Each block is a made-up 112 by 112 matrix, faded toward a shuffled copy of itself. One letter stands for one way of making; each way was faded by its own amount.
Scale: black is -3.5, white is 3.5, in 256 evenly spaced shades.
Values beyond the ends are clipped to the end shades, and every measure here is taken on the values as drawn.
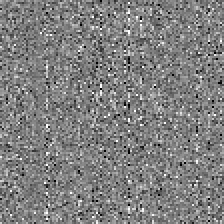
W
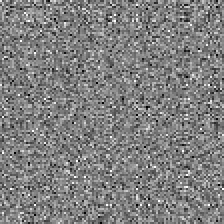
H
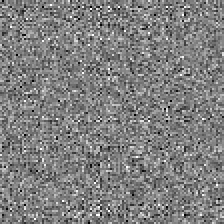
H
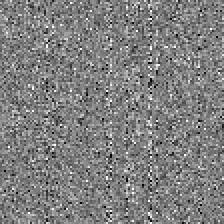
W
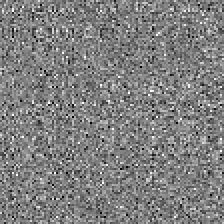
H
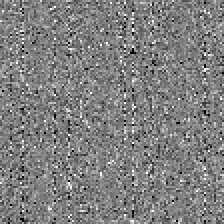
W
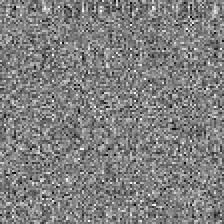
H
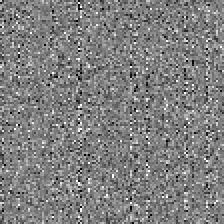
W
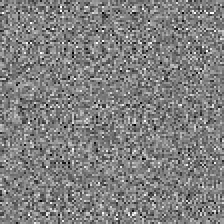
H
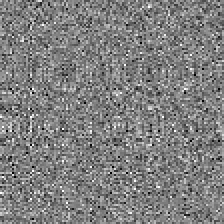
H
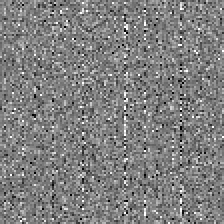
W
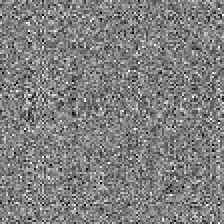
H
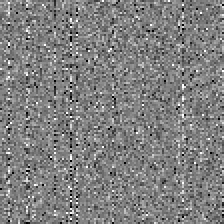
W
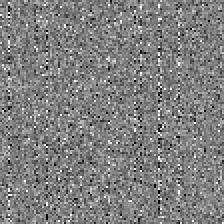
W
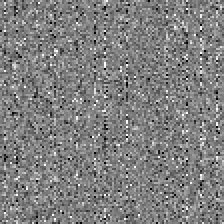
W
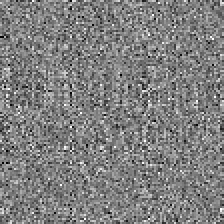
H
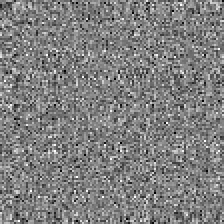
H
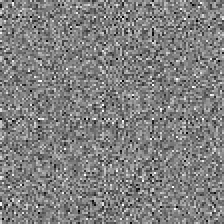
H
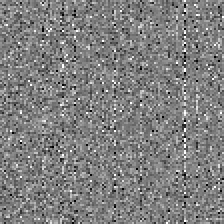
W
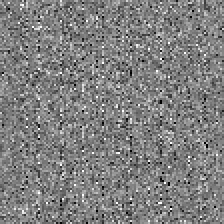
W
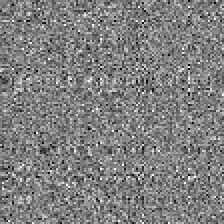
H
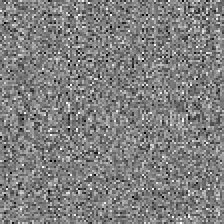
H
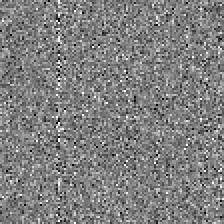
W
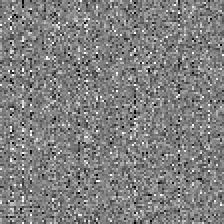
W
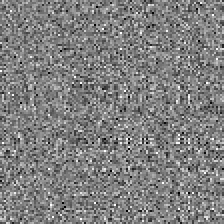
H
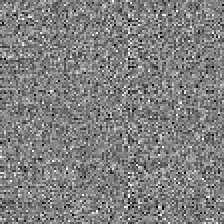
H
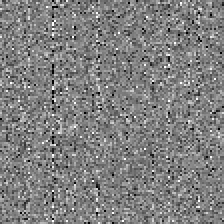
W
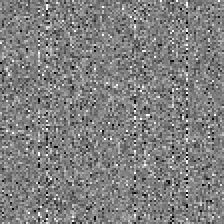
W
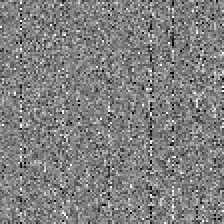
W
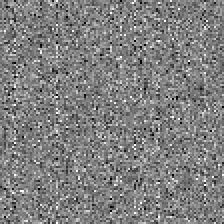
W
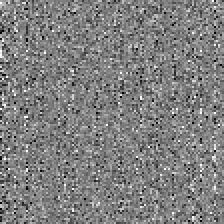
W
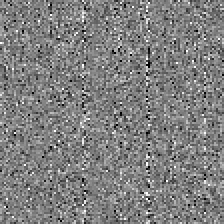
W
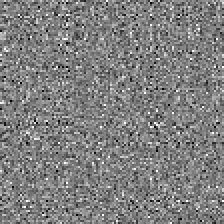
H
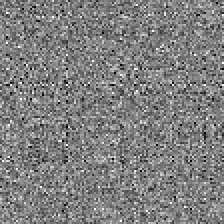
H
